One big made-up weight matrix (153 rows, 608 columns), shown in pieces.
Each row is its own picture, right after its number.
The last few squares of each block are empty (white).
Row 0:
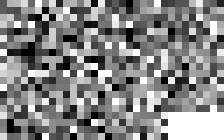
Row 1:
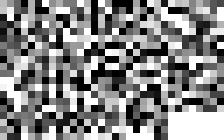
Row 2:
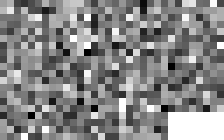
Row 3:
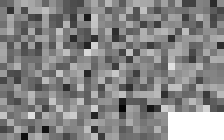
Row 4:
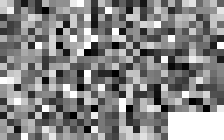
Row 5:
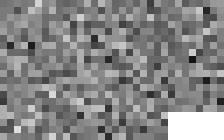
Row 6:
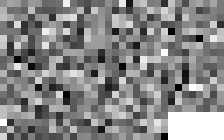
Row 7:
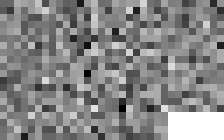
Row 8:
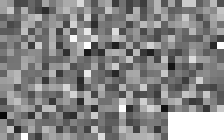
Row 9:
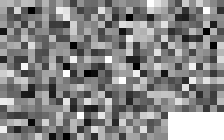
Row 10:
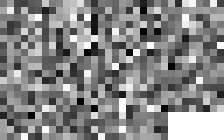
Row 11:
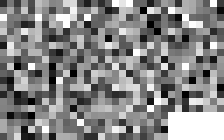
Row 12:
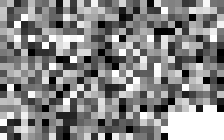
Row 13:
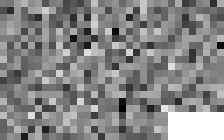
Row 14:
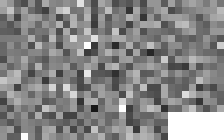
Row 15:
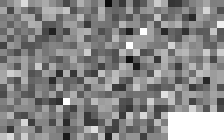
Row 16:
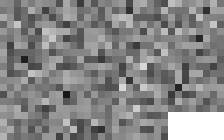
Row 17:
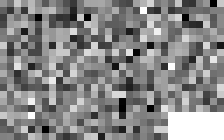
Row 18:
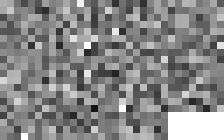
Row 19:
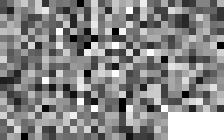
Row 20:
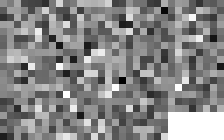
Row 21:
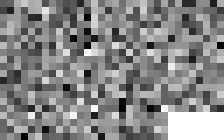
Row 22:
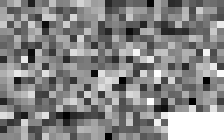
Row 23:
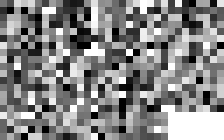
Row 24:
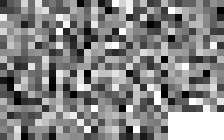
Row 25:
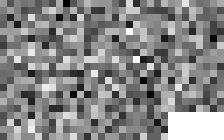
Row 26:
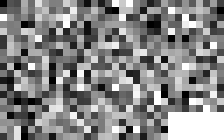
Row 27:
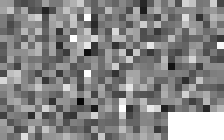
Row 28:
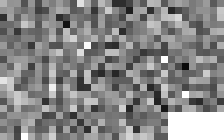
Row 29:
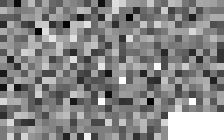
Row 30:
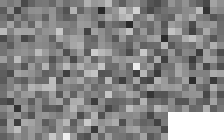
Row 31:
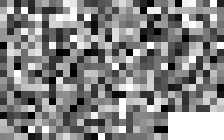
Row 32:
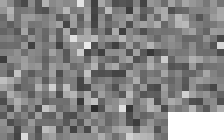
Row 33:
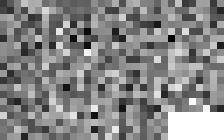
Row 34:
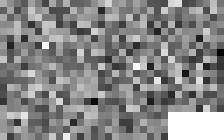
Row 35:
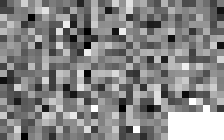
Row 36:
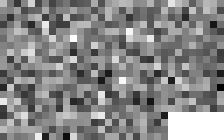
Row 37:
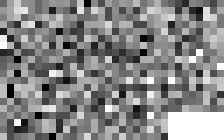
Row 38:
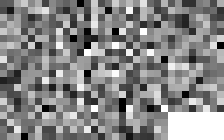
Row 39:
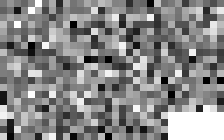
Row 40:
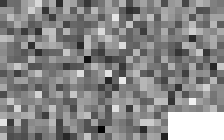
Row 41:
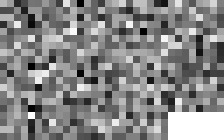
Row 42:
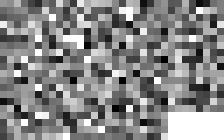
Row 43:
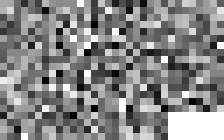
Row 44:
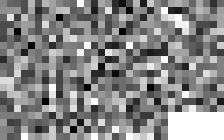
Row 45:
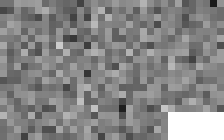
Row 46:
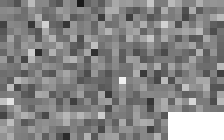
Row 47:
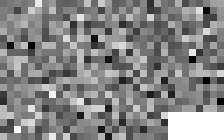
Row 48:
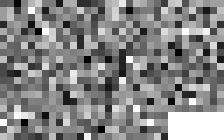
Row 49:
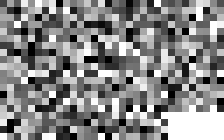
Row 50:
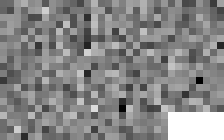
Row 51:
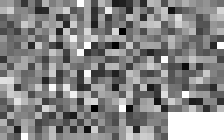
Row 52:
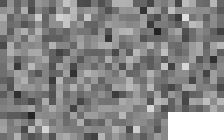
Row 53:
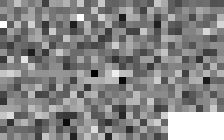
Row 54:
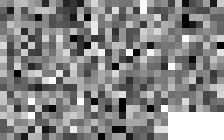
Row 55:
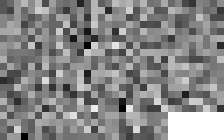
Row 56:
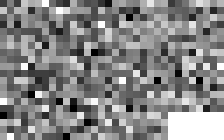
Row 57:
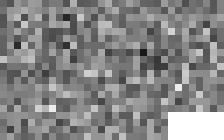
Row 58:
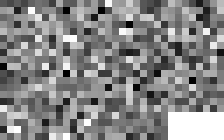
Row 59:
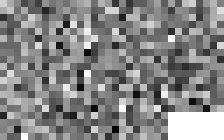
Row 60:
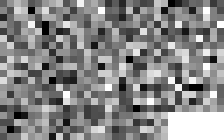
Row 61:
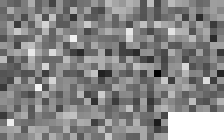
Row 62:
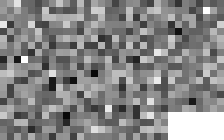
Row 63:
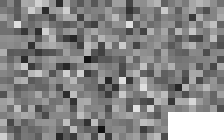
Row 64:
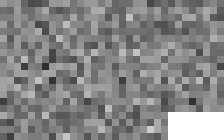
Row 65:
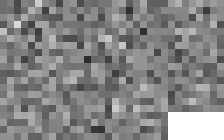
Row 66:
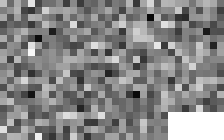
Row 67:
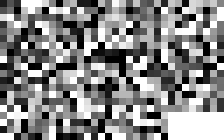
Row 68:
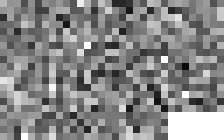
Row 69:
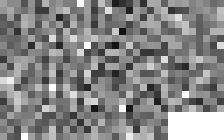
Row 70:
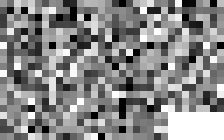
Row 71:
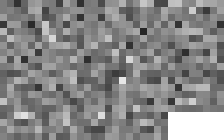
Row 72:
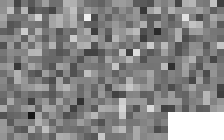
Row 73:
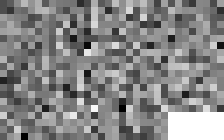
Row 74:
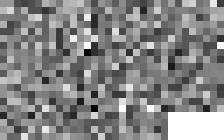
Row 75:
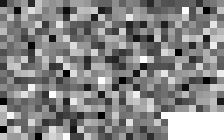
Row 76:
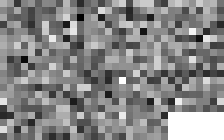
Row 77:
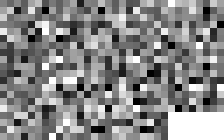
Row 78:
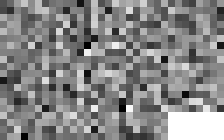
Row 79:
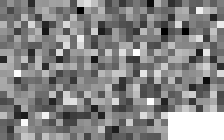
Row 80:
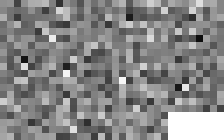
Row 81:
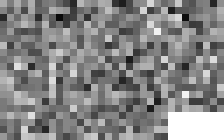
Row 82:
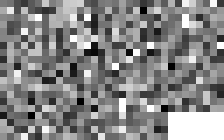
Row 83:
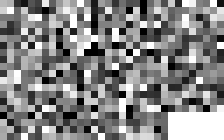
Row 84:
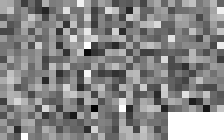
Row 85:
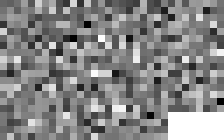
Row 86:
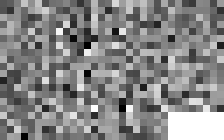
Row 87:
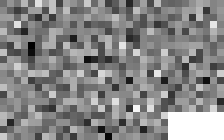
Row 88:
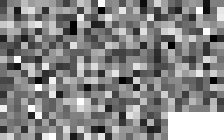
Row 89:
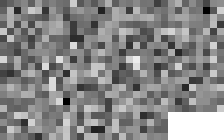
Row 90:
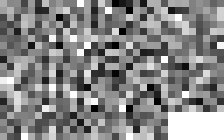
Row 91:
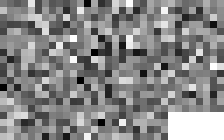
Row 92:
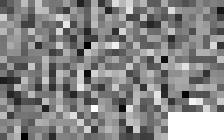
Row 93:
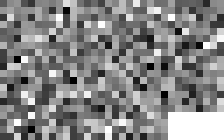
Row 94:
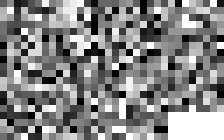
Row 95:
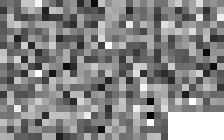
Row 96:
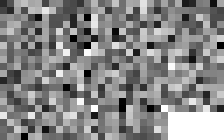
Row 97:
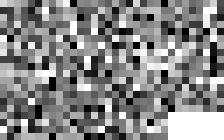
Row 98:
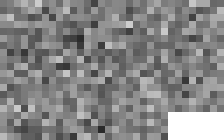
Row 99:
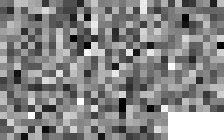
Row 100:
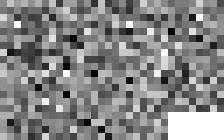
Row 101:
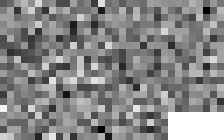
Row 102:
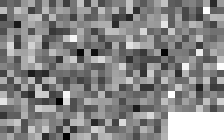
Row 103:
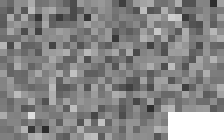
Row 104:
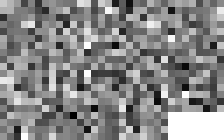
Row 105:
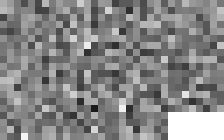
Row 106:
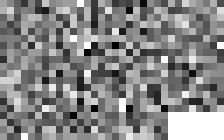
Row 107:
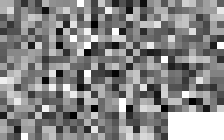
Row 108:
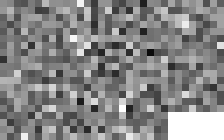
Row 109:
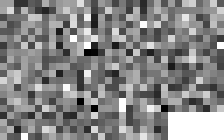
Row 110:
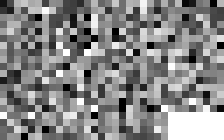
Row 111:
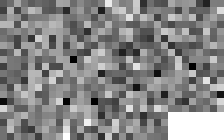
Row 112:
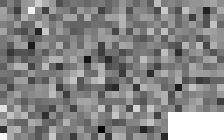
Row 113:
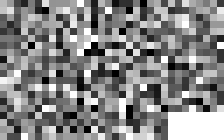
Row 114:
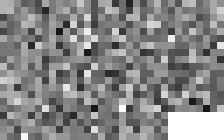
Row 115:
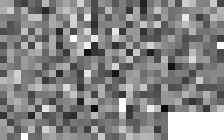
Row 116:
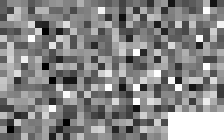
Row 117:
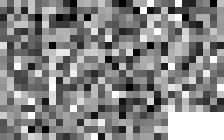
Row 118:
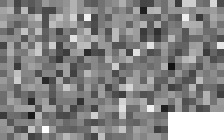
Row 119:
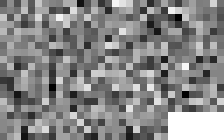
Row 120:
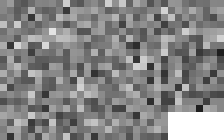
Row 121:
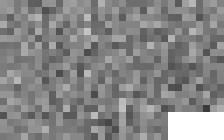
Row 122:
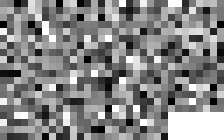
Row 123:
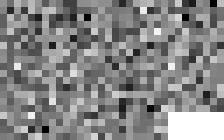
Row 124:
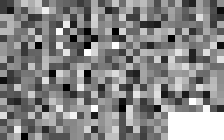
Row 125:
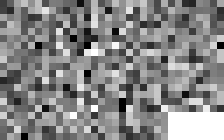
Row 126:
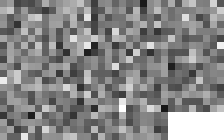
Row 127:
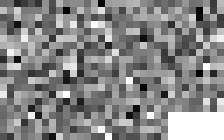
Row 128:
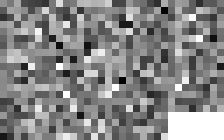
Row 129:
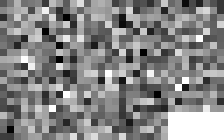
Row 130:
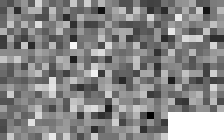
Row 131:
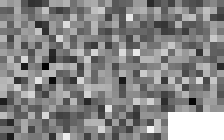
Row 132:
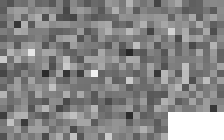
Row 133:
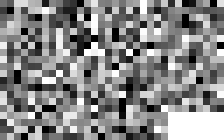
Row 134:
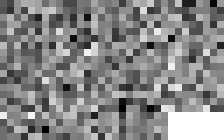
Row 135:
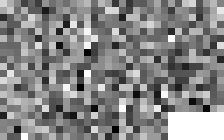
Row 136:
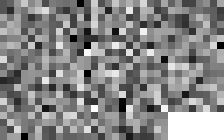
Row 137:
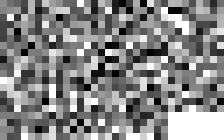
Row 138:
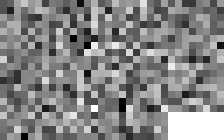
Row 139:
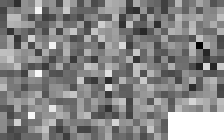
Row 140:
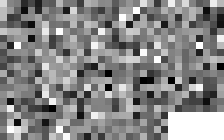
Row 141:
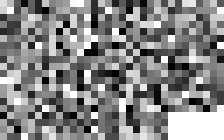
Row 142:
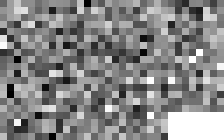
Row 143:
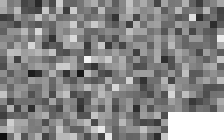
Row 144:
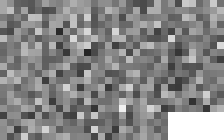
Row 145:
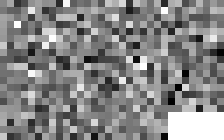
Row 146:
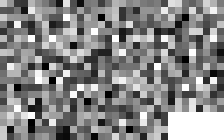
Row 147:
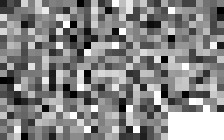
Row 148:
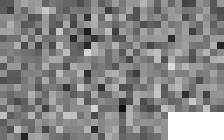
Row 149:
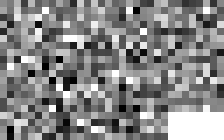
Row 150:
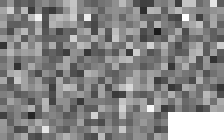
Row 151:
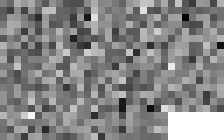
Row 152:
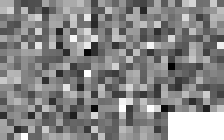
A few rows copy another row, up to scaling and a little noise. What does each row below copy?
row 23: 151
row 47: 5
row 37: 142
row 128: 20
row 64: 131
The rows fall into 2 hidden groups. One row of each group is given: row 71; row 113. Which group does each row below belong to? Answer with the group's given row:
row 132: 71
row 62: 71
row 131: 71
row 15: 71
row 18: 113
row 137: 113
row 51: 113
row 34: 71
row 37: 71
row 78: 113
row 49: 71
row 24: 113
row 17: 113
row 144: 113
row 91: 71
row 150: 113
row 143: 71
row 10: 113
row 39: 71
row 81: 113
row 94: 113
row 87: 71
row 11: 113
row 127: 71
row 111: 71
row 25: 71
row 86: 113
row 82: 113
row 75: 71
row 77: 71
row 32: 113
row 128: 71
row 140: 71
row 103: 113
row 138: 113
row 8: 113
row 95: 71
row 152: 113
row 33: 113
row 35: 113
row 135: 113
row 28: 113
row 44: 113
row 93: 71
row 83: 113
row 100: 71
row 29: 71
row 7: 113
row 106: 113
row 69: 113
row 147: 113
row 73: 113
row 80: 71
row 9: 71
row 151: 113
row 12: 71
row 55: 113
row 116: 71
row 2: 113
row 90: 113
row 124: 113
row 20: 71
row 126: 113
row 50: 113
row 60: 71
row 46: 71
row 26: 113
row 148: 113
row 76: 71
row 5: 71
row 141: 113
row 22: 71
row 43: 113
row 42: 71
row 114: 113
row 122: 71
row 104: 113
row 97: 71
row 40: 71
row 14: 113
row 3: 113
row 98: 71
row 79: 71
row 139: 71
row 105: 113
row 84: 113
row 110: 113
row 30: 71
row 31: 113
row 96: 113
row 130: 71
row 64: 71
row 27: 113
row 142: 71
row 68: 113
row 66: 71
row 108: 113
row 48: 71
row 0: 71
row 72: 113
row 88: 71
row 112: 71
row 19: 113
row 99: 113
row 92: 113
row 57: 71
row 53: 71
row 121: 113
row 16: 71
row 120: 71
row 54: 113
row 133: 113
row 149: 71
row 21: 113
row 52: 113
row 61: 71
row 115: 113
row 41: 71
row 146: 71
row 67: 71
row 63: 71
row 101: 71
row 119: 113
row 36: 71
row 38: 113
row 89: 71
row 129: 71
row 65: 71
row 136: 113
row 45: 113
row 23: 113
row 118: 113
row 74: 113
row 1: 113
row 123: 113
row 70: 113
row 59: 113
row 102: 71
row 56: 71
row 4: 113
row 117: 113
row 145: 71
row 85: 71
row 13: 113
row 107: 113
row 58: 71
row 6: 71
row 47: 71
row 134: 113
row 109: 113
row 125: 113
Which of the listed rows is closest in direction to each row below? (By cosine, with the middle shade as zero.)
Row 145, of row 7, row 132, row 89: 7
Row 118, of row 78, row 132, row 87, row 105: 105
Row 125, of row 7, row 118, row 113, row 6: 7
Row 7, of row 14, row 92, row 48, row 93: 92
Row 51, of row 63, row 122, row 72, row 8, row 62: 8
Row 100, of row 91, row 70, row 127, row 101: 101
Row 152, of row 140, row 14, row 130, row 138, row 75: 14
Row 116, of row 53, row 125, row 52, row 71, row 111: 53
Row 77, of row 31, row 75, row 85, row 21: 85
